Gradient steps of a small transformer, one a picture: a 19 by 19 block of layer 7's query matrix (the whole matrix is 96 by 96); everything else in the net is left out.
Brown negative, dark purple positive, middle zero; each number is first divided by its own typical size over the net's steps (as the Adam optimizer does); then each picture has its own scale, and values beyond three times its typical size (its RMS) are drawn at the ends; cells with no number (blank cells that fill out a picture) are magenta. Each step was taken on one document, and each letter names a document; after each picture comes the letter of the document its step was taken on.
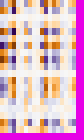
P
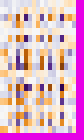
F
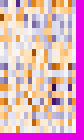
F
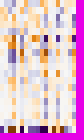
P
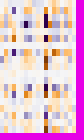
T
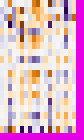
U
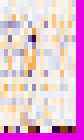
F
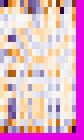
P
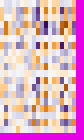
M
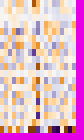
M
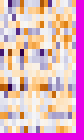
P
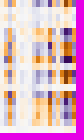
U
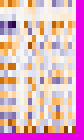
F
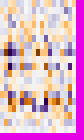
M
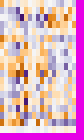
F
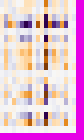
T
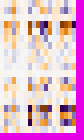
M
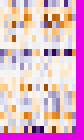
T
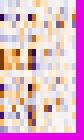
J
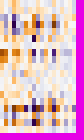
J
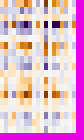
T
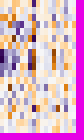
J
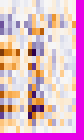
J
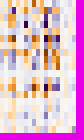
T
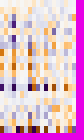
J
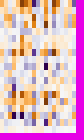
T
